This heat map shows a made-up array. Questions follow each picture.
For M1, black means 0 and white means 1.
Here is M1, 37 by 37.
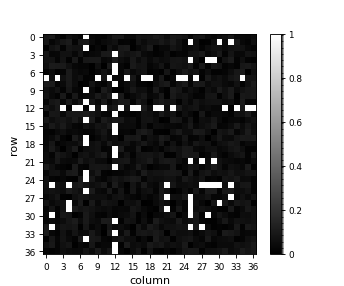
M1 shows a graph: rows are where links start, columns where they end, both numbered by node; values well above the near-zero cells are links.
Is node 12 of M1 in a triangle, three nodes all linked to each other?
no
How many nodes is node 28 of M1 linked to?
3
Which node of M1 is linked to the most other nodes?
node 12
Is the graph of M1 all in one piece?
no
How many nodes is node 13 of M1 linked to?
1
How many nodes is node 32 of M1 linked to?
3
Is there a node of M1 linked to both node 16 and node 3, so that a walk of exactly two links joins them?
yes
